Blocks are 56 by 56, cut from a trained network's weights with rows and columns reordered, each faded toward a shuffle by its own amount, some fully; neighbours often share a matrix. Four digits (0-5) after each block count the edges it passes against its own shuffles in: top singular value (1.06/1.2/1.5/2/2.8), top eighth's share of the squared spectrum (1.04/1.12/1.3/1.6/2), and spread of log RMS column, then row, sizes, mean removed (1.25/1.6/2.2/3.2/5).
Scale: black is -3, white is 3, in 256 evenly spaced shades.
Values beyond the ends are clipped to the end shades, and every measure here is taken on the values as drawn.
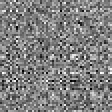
4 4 2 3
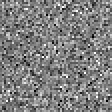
1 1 0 0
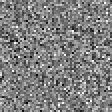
1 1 0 0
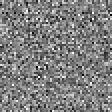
3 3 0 1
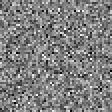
3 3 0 1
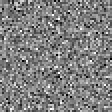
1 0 0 0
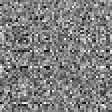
4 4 1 2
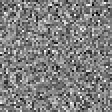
3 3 0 1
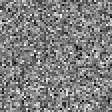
2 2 0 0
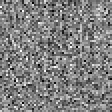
2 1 0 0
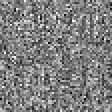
2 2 0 0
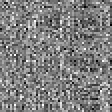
4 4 1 2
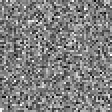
2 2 0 1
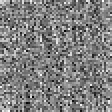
3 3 0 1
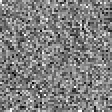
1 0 0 0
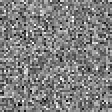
2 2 0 1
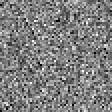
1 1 0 0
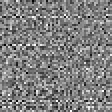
4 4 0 3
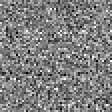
2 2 0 1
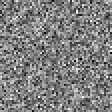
1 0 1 0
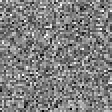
3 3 0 0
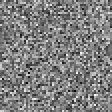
0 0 0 0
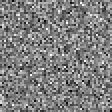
0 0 0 0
